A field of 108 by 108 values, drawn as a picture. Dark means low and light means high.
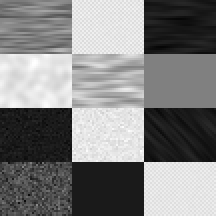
It is made of 4 by 3 panels. Panel 1,1: middling, streaked across. Panel 1,2: very high, checkered, faint in contrast. Panel 1,3: very low, streaked across, faint in contrast. Panel 2,1: very high, blotchy, faint in contrast. Panel 2,2: high, streaked across. Panel 2,3: middling, flat. Panel 3,1: very low, fine-grained, faint in contrast. Panel 3,2: very high, fine-grained, faint in contrast. Panel 3,3: very low, slanting down to the right, faint in contrast. Panel 4,1: low, fine-grained. Panel 4,2: very low, flat. Panel 4,3: very high, checkered, faint in contrast.
